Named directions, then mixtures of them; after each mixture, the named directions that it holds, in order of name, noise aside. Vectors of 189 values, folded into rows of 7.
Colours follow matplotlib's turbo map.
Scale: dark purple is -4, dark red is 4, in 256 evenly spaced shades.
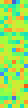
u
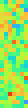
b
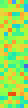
b, u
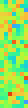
b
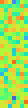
u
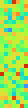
b, u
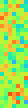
b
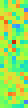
b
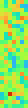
b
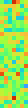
u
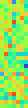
b, u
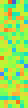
b, u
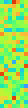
u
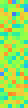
b, u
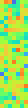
u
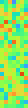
b, u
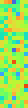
u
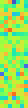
b, u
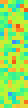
b, u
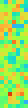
b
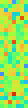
b, u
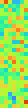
b, u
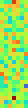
u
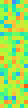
u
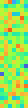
b, u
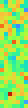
b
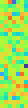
b, u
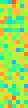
u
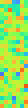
u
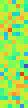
b, u
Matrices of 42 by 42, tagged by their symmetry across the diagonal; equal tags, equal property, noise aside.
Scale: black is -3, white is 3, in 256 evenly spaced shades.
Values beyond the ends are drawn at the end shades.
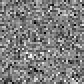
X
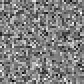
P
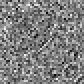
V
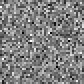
X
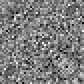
V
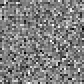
P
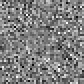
P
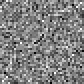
V
